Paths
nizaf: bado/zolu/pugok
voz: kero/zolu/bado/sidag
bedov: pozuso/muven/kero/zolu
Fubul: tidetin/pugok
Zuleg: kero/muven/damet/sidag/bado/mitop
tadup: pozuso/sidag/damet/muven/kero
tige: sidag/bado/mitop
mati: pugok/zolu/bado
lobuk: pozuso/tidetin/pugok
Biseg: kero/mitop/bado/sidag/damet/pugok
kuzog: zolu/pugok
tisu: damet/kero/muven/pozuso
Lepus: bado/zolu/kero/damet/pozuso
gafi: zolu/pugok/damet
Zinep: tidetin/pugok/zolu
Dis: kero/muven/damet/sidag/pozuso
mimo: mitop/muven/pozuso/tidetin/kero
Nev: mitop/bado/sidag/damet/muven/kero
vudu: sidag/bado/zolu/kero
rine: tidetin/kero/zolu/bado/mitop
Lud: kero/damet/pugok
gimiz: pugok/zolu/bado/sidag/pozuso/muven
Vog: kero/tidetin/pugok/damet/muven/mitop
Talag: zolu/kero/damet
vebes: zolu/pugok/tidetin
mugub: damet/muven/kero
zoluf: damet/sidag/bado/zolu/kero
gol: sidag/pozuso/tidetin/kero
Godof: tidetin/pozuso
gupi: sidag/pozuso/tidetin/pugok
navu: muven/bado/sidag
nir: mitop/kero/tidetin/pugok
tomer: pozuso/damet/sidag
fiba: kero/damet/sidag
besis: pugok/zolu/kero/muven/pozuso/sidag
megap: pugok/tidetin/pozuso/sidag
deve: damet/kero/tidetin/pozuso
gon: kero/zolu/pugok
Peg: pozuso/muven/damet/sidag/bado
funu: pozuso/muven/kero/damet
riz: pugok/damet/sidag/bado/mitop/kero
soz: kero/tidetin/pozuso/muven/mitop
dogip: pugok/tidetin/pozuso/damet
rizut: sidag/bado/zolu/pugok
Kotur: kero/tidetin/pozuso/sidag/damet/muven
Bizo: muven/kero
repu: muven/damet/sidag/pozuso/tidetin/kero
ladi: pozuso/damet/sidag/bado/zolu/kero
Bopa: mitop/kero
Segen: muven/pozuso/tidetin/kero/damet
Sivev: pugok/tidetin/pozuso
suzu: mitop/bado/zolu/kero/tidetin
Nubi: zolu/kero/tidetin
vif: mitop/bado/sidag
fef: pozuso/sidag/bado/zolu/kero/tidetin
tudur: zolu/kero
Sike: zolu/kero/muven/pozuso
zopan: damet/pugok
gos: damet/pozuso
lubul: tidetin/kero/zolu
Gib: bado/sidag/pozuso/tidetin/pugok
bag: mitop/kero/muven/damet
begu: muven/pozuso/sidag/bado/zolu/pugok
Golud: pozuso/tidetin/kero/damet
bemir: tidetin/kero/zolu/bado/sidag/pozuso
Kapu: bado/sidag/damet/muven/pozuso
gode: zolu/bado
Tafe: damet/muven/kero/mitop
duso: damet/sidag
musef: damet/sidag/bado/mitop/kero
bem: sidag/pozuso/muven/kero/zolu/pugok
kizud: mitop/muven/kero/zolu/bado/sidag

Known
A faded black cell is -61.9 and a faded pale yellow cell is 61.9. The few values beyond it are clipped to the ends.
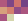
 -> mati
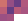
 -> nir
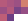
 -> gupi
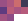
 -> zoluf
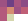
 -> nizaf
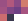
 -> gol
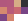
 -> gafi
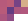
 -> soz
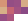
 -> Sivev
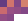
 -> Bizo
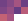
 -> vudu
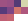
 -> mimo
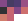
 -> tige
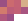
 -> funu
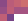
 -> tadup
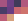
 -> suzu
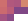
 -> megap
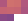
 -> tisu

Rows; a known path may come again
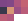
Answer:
Kapu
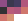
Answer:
vif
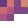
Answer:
Bizo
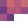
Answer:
repu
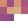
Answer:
gos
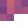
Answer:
Zuleg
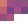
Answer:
Zinep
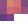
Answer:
mugub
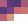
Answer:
suzu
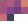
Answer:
gol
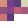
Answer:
Godof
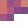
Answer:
megap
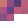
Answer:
nir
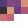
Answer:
navu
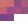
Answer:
Vog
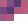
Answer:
rine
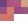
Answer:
begu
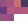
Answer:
zoluf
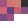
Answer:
Talag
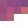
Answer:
Biseg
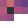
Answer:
Nubi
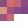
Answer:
besis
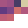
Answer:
mimo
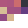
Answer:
kuzog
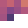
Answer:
Kotur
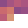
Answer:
gimiz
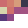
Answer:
Lud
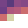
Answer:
gode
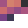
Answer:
fiba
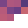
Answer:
voz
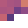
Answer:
gupi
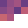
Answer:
vudu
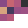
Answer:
tudur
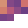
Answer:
Fubul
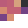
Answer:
gafi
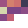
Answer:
gon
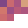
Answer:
bedov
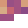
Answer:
Sivev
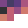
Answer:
tige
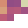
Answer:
lobuk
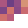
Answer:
Gib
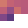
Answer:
deve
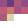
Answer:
nizaf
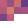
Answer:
riz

